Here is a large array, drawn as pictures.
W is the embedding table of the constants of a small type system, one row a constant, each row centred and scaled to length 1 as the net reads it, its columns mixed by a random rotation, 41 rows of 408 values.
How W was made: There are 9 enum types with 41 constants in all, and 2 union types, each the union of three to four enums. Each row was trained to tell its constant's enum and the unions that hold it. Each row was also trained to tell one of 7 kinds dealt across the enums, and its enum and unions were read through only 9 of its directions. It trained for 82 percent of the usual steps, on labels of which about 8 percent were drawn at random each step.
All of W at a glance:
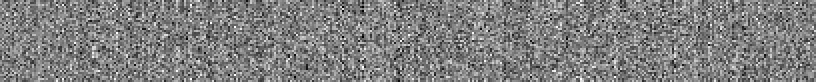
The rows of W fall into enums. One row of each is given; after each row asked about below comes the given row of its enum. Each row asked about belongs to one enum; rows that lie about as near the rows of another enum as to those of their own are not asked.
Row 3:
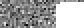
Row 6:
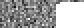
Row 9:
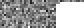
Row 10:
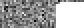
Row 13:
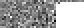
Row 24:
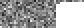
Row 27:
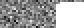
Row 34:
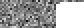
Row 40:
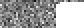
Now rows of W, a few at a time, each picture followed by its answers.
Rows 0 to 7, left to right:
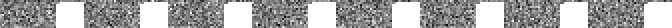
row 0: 40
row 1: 6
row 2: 10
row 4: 24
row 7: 9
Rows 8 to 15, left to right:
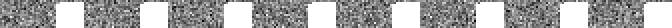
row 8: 27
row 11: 3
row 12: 6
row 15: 40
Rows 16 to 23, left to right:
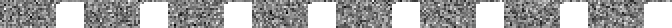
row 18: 3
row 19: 3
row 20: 34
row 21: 24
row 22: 3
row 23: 24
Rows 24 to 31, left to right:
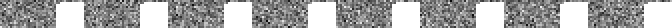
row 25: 34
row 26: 24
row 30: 40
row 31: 6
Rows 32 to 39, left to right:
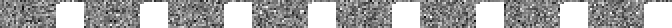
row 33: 34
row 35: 27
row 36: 6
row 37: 13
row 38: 9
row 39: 10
